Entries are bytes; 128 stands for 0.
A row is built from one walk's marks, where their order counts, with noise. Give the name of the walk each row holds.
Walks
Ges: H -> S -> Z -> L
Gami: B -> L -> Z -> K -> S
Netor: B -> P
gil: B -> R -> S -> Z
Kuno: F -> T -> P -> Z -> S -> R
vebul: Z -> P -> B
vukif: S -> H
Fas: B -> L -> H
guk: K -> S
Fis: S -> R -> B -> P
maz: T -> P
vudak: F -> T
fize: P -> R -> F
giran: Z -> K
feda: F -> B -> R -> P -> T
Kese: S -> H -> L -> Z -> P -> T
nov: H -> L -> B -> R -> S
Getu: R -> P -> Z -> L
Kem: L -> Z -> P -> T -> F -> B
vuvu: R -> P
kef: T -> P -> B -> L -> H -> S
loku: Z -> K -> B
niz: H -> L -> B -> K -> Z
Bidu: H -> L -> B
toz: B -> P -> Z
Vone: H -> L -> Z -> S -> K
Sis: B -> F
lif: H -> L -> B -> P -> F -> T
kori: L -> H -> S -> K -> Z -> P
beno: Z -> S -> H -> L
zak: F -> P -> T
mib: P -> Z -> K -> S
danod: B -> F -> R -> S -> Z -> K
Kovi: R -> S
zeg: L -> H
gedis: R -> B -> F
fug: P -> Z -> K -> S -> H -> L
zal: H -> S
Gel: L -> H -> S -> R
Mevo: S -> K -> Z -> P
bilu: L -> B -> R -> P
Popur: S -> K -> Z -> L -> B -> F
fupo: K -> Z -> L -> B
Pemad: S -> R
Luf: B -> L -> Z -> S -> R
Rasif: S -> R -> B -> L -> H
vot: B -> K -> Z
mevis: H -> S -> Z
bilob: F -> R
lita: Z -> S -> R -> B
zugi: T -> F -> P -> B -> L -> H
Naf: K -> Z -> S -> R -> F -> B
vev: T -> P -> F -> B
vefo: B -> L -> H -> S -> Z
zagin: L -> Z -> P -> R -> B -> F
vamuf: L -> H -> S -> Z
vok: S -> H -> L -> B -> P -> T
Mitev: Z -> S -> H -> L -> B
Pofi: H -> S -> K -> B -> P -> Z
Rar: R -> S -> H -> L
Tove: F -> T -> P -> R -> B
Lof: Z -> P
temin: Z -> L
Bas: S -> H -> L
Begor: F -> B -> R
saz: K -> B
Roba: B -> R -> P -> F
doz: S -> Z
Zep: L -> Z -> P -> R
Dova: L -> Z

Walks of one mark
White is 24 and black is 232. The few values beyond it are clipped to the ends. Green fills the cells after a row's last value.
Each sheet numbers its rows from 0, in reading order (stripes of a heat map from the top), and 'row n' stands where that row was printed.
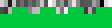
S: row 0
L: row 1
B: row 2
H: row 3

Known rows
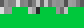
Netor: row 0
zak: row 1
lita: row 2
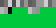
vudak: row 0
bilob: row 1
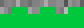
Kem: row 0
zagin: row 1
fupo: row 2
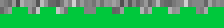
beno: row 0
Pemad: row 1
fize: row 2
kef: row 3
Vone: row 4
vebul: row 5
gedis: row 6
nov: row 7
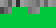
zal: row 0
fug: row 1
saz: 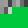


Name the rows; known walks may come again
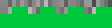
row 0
Mitev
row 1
feda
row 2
Pofi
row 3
gil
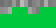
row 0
Bidu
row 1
Kem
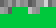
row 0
lif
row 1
bilob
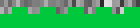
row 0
vebul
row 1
zagin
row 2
beno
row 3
zeg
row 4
saz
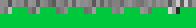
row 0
fupo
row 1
danod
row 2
fug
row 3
vefo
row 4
Popur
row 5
vok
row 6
maz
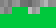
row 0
Kuno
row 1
bilu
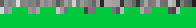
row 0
Netor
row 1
Getu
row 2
fize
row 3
vukif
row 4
vot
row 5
Lof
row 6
giran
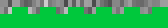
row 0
lita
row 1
vev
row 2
Dova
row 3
mib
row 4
Naf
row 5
zugi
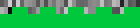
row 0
vudak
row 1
vamuf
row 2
Pemad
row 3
Tove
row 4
doz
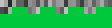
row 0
guk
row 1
temin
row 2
loku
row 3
toz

